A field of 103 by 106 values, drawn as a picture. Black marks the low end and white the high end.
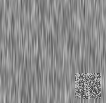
No overall slope runs across the table. Streaks run downward. Values change most from cell to cell in the bottom right. The halves do not mirror each other. An odd patch, rougher than its surroundings, sits in the bottom right.
